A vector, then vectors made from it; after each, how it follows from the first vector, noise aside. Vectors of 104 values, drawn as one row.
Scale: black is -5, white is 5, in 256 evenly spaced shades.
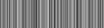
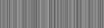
shrunk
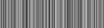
reversed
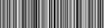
scaled up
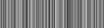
reversed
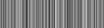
reversed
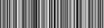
scaled up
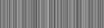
shrunk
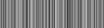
reversed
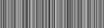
reversed
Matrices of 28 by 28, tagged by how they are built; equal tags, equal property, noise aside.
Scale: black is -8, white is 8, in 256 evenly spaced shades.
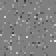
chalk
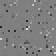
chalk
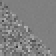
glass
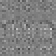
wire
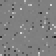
chalk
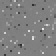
chalk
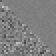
glass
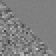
glass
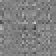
wire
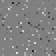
chalk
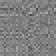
wire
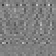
wire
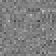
wire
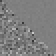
glass
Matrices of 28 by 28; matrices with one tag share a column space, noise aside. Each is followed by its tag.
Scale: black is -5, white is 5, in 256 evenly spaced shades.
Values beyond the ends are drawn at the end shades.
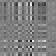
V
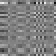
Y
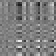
V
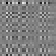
Y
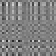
V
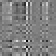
V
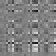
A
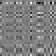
Y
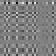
Y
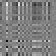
V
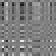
V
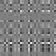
A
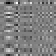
Y
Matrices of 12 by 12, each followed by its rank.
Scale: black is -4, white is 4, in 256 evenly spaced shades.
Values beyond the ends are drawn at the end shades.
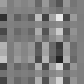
one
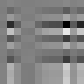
one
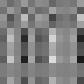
one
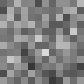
full rank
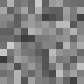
full rank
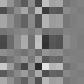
one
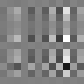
one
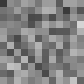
full rank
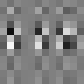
one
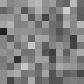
full rank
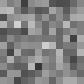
full rank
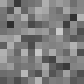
full rank
